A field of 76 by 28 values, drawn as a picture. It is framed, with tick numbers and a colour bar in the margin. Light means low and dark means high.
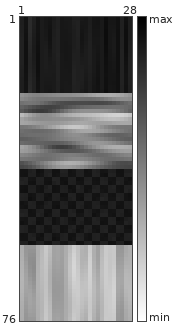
The table splits into 4 rows of 1 panel. Panel 1,1: very high, streaked downward, faint in contrast. Panel 2,1: middling, streaked across, strong in contrast. Panel 3,1: very high, checkered, faint in contrast. Panel 4,1: low, streaked downward.
